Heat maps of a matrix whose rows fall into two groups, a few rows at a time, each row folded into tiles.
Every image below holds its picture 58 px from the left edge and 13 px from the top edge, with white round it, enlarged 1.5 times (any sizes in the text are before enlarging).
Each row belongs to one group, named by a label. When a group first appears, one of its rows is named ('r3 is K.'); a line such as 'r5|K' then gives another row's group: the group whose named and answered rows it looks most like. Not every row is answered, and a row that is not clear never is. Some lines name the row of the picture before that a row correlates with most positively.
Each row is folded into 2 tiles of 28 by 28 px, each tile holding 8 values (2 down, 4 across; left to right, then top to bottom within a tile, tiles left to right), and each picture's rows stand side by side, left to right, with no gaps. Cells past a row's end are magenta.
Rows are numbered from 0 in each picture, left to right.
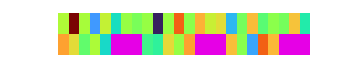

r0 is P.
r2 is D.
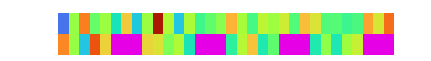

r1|P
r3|D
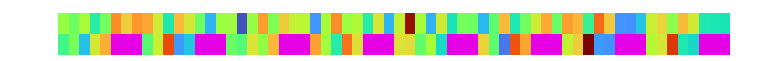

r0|D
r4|P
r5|D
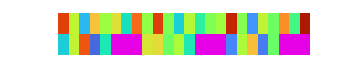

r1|P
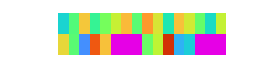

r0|D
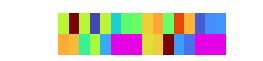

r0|P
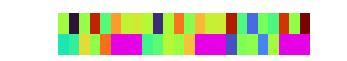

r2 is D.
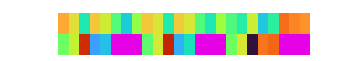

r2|D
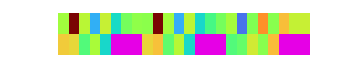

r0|P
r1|P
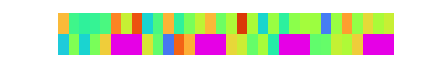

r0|D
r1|D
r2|P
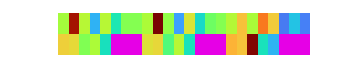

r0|P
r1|P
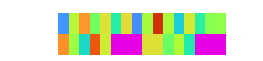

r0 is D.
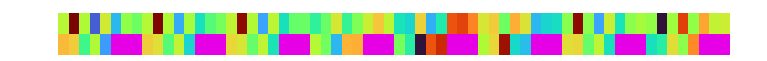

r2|P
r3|D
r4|D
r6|P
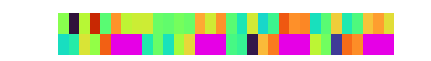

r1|D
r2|D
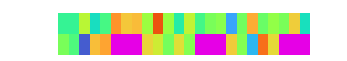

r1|P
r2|D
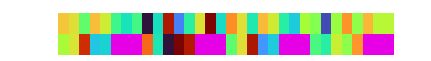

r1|D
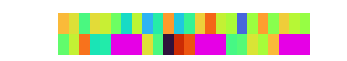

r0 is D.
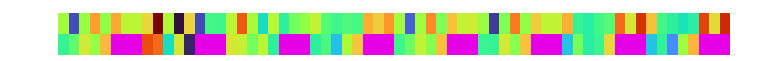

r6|D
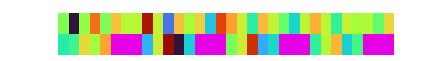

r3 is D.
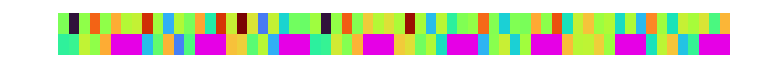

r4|P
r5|D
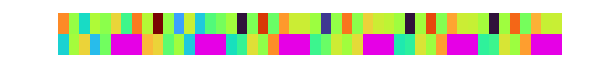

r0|D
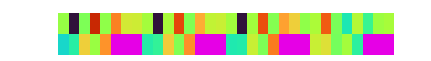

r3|P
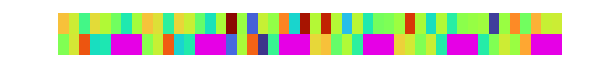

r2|D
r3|P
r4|P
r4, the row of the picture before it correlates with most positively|3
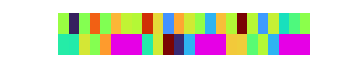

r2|P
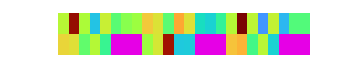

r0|P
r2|P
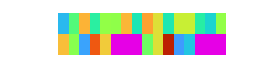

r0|D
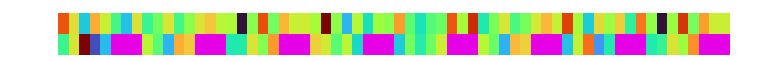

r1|D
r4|D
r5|D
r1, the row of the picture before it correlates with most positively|0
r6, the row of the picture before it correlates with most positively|1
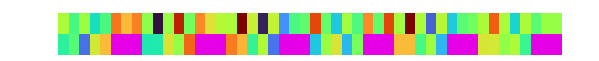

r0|D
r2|P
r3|D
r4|P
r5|P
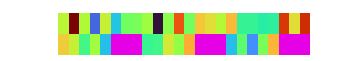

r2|D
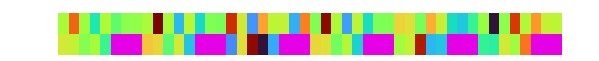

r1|P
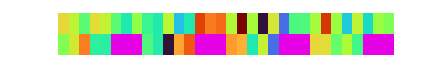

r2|P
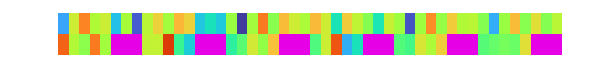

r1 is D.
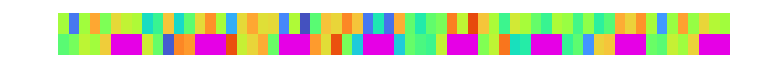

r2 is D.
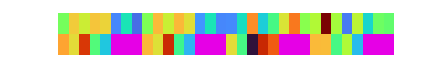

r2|D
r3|P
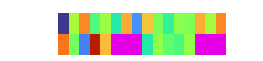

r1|D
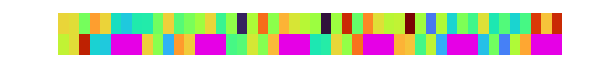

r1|D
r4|P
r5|D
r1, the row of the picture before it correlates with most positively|0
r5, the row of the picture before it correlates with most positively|1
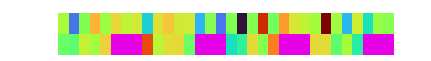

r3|P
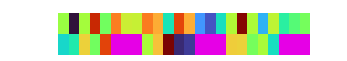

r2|P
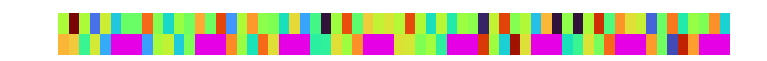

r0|P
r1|D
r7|D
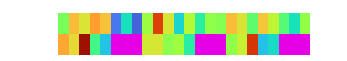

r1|P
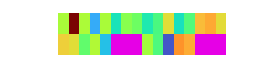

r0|P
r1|D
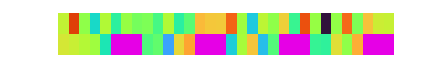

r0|P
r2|D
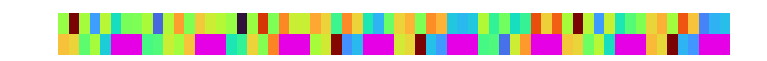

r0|P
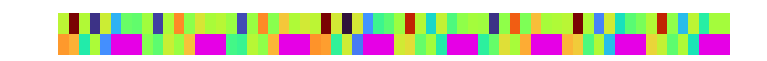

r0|P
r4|P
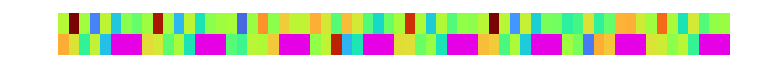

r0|P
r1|P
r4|P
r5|P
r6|D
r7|P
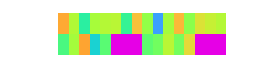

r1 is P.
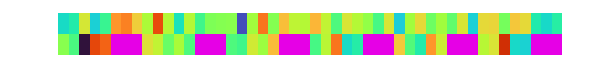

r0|D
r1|P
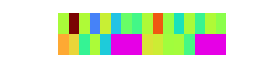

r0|P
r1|P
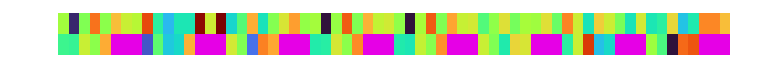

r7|D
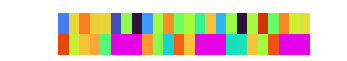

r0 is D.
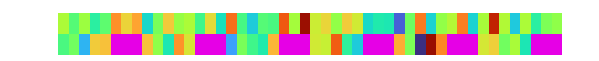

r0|D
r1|D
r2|D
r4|D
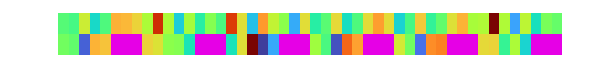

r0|D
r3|D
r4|D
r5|P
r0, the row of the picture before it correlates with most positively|0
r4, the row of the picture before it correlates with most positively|4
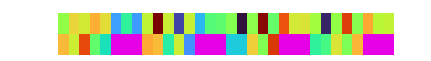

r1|P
